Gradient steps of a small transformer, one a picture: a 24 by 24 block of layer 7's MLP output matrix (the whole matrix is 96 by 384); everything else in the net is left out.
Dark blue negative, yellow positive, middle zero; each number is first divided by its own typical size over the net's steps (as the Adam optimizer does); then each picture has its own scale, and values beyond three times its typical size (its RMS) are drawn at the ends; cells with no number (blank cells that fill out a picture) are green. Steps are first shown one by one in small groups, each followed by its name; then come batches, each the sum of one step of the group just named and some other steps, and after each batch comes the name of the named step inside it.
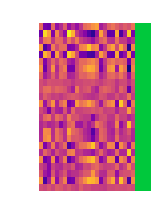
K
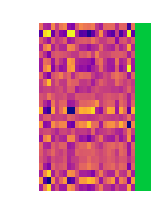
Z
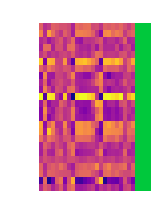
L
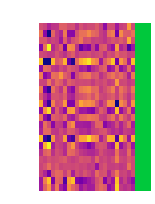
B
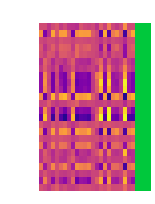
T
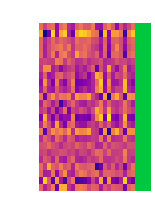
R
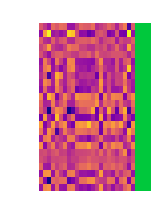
Z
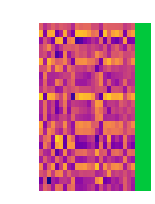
L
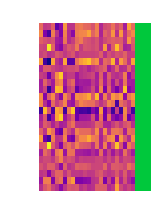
B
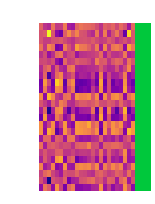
Z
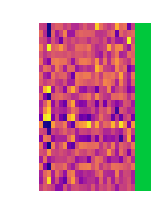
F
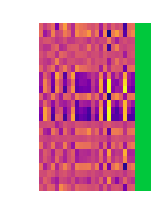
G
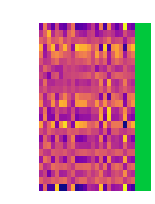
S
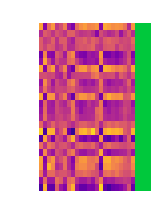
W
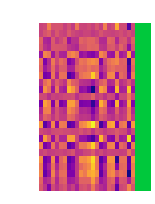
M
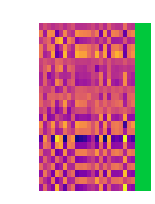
S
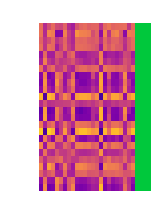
W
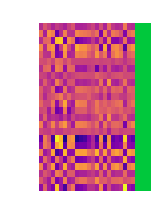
S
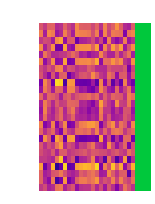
M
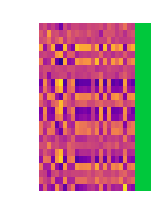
S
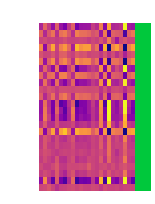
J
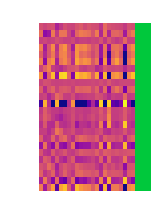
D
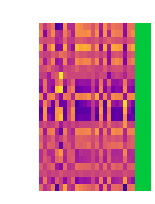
D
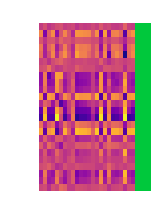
D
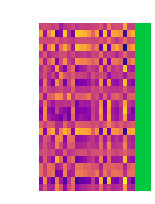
J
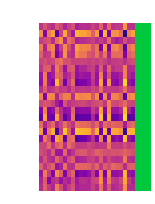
J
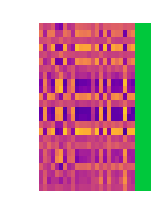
J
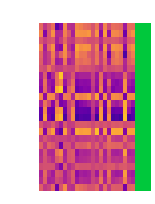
D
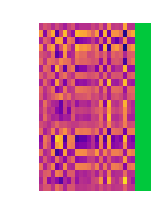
J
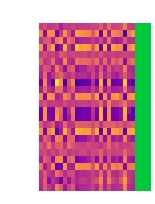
J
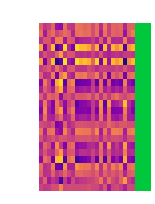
D
